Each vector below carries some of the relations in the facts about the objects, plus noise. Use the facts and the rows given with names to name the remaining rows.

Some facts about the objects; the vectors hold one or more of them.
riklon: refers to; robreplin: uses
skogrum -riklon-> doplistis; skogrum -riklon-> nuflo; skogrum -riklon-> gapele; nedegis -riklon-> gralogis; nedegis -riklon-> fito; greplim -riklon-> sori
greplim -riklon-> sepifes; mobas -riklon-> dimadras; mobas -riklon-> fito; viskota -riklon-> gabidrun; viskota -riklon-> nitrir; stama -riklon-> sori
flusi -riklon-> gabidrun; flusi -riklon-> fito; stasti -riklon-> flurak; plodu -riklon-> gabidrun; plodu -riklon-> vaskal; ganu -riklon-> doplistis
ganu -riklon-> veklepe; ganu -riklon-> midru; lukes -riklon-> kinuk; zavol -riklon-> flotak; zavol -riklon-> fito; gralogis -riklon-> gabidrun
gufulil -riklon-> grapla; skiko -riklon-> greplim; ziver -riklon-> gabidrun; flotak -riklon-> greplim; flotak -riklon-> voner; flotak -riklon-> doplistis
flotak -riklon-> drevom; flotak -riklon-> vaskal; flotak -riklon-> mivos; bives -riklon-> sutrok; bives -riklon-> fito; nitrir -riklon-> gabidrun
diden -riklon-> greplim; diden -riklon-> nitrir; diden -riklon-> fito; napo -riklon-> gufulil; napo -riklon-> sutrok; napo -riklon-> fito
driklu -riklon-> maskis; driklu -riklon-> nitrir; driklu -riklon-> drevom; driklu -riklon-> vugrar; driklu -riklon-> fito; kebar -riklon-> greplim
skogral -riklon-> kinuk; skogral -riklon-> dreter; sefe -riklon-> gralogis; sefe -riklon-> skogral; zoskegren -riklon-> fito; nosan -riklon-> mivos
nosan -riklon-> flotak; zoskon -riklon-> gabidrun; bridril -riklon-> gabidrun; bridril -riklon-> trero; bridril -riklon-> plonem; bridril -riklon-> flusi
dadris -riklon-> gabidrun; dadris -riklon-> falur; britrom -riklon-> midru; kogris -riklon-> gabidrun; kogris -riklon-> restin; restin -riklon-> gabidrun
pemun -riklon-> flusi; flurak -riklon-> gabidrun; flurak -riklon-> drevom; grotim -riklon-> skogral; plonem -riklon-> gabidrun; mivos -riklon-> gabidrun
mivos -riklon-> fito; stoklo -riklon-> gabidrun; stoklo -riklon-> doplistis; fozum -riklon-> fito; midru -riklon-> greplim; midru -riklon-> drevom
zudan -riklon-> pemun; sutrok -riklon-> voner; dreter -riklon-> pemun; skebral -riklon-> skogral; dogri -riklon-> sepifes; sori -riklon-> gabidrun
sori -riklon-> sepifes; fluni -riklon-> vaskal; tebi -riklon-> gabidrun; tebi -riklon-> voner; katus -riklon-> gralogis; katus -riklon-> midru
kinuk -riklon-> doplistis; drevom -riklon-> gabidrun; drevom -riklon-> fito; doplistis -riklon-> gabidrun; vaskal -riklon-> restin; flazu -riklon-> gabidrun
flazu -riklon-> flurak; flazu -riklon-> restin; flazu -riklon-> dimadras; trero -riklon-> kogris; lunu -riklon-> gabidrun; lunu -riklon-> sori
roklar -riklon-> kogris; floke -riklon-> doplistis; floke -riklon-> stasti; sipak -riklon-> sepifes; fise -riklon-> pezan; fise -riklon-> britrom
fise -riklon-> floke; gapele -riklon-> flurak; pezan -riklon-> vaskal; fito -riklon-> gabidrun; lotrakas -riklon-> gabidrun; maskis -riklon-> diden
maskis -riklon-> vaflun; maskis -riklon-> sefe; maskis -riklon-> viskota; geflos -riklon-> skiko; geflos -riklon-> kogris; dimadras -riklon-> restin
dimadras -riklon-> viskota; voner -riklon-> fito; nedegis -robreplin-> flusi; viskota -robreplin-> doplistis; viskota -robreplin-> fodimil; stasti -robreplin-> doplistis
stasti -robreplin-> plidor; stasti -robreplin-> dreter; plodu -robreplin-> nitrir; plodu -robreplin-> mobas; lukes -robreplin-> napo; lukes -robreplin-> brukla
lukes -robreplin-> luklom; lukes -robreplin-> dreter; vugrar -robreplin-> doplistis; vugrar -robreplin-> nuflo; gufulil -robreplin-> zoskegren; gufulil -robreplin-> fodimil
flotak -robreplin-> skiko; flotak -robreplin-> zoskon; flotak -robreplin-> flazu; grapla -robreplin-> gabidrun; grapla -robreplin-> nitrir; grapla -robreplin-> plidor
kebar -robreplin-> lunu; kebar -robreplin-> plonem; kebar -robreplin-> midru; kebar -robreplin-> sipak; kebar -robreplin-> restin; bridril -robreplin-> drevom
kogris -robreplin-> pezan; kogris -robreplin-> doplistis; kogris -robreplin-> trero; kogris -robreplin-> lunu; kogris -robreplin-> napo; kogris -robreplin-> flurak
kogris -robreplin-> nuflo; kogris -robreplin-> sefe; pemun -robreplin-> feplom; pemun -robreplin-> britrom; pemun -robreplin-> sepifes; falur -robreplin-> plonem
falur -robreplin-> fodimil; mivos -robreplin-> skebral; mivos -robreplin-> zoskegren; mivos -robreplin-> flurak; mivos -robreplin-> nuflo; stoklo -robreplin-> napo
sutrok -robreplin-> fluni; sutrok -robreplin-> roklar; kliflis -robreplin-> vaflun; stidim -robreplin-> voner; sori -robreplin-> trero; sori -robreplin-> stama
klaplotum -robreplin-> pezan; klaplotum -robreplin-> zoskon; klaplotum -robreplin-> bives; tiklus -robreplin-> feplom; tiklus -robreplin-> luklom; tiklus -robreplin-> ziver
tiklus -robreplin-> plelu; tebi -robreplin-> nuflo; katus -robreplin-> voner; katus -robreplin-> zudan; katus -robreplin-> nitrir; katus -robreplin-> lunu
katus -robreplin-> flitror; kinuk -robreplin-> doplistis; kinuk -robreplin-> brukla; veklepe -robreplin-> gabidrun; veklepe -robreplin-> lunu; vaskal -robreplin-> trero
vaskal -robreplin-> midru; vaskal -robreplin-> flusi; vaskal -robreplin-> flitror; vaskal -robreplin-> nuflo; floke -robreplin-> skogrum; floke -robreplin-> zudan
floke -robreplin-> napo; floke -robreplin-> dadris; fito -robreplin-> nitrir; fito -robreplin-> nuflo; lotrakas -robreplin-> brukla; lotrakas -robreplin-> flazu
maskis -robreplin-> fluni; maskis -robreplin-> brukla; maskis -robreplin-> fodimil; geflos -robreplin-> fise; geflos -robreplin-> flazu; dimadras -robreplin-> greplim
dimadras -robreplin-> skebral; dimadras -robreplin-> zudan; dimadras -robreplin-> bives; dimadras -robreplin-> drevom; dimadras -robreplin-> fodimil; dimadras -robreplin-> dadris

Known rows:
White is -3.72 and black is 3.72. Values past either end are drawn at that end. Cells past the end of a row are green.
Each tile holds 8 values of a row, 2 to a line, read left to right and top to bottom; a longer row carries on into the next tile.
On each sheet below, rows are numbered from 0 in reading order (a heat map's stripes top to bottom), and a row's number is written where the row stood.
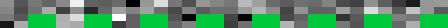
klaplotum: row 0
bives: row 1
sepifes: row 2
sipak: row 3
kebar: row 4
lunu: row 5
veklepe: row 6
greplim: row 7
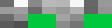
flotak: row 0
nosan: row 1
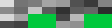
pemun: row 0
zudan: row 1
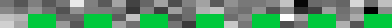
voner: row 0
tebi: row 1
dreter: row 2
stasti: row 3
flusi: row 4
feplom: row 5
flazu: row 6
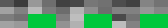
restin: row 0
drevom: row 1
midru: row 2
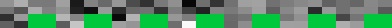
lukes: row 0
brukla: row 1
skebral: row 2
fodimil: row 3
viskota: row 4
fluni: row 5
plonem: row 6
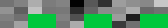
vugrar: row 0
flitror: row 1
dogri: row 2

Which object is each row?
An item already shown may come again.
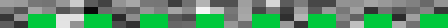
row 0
lukes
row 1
napo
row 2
lukes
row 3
vaskal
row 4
zoskon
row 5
skogrum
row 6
roklar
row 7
sefe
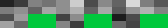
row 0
pezan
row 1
ganu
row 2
katus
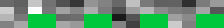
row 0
fito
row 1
restin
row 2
katus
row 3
nitrir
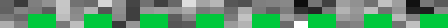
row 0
trero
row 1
vaflun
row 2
stidim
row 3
lotrakas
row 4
drevom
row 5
fodimil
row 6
gralogis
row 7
brukla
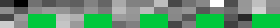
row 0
nuflo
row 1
voner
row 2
gralogis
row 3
skiko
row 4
kogris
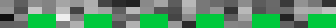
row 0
kinuk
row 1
grapla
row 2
greplim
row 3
stoklo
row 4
dadris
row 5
floke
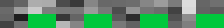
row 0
sori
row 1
midru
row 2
stama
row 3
bridril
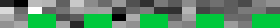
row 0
gabidrun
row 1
plodu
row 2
skebral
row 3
dadris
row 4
trero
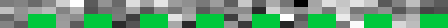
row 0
gapele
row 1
driklu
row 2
geflos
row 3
ziver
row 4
fise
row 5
sepifes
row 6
sutrok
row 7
zoskegren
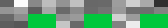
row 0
flotak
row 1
mobas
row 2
gufulil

